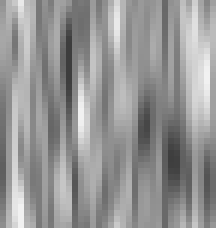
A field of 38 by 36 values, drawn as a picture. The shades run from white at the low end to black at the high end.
Streaks run downward. The ninth with the highest average is the bottom right. The top right is the ninth with the lowest average.
